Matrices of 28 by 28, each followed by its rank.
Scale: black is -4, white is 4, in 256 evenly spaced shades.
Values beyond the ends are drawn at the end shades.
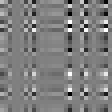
one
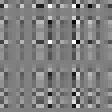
one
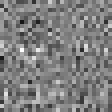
five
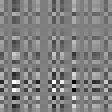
one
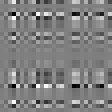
one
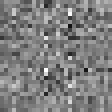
five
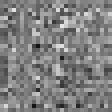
five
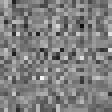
five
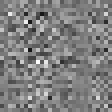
five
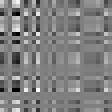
one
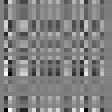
one
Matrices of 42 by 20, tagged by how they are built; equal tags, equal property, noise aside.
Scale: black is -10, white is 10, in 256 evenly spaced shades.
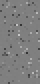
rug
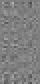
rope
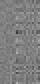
rope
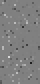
rug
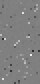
rug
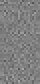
rope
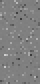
rug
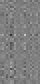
rope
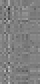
rope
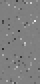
rug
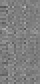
rope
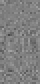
rope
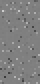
rug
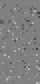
rug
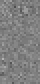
rope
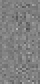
rope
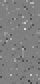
rug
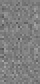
rope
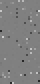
rug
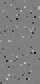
rug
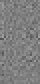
rope
